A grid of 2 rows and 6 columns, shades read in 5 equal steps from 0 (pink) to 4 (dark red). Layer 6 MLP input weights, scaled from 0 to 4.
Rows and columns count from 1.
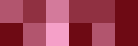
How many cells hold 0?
1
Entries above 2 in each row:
4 3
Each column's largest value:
4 3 1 4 3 4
